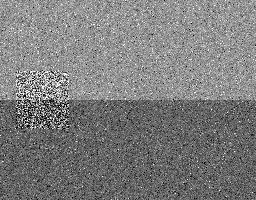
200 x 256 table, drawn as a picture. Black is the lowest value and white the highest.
In the middle left lies a patch that is rougher than the rest. On average the colour sits 50% of the way up the scale. Values change most from cell to cell in the middle left. The top part is higher, up to a seam about 50% of the way down.
